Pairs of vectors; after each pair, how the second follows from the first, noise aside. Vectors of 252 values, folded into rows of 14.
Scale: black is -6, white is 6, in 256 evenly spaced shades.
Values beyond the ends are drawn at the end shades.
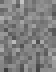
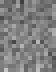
negated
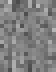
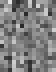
scaled up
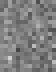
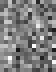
scaled up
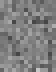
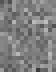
negated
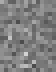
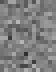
negated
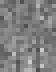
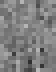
negated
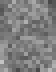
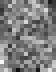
scaled up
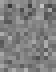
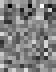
scaled up
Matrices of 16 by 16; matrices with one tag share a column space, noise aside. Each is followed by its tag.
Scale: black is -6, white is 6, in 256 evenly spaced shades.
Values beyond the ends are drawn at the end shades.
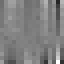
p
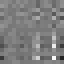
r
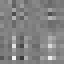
r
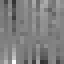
p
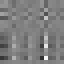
r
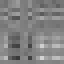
r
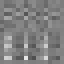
r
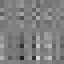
r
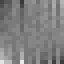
p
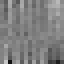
p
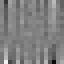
p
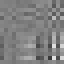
r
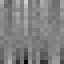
p
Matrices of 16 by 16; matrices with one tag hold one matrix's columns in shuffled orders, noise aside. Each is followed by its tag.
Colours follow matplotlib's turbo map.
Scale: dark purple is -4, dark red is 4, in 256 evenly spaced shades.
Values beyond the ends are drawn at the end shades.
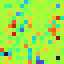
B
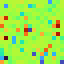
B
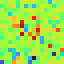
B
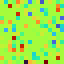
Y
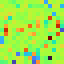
B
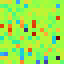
B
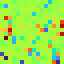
B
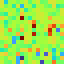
B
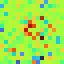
B
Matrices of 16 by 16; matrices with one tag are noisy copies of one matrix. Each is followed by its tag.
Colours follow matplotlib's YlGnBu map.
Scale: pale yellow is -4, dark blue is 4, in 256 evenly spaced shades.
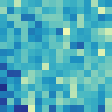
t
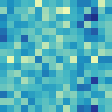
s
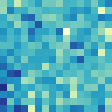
t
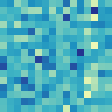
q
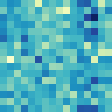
s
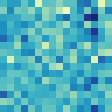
s
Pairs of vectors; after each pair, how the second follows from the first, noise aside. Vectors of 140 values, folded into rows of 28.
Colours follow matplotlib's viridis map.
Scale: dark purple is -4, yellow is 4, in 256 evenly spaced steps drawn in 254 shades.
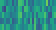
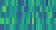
negated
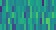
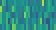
negated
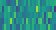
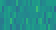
shrunk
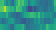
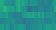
shrunk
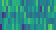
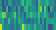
negated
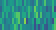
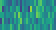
reversed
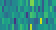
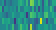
copied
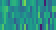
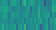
shrunk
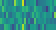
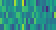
copied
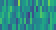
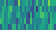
copied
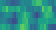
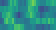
reversed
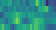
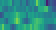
copied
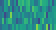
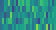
copied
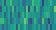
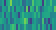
copied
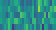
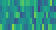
negated
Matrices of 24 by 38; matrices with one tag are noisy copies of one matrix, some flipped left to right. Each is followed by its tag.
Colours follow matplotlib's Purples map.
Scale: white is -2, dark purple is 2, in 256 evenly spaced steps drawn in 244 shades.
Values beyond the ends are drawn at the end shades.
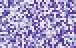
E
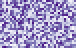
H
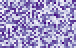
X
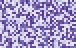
X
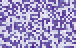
H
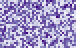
X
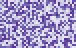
X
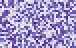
E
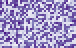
H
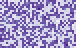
X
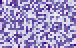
H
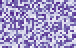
H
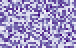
H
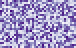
H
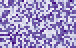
E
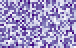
X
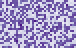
H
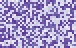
X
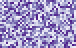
X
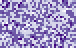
E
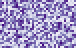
H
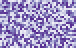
E
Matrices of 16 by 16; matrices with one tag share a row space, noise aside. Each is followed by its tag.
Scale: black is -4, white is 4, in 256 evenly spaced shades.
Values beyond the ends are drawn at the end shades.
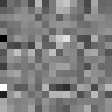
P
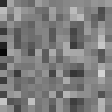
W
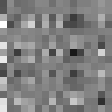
W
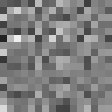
P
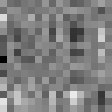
W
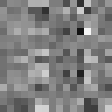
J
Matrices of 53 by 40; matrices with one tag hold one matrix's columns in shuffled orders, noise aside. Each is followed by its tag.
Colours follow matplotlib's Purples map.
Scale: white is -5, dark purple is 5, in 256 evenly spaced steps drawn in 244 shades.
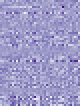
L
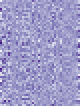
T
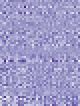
L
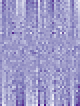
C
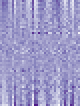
C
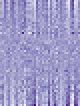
C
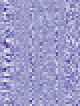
T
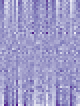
C
